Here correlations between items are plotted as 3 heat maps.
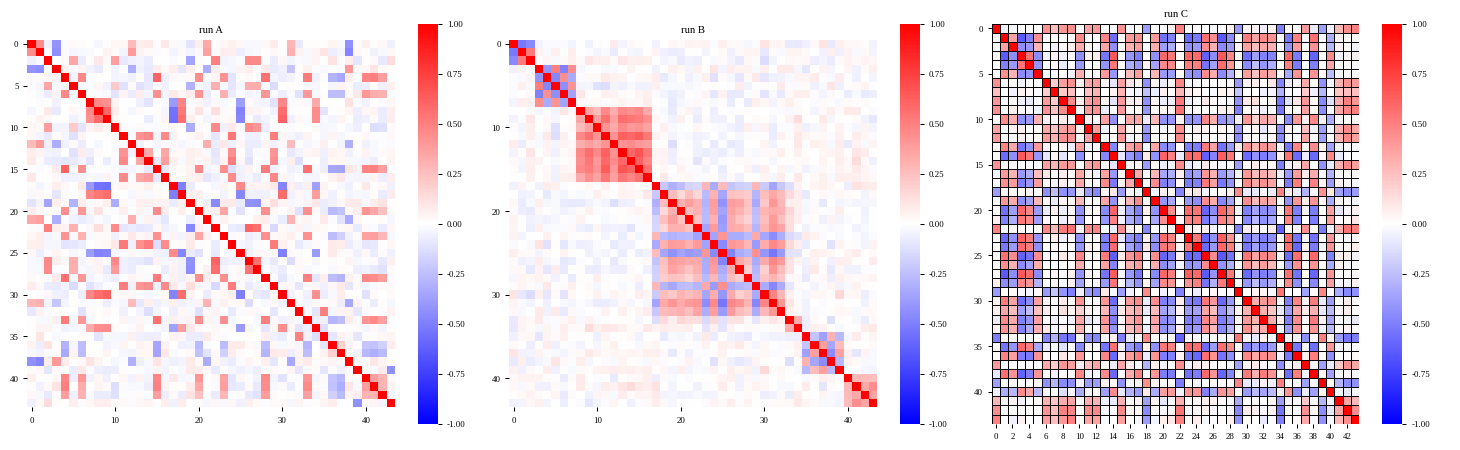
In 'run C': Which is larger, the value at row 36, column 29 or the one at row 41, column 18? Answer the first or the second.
the first
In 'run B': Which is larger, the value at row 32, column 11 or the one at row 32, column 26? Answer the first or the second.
the second
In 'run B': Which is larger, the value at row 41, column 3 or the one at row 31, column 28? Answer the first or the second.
the second
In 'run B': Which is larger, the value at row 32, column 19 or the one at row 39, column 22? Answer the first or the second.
the first
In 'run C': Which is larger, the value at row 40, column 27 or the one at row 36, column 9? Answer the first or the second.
the first
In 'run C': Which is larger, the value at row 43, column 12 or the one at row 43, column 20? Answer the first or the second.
the first
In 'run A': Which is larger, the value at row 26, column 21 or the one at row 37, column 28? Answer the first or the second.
the first
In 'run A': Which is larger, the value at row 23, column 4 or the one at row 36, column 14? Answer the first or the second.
the first
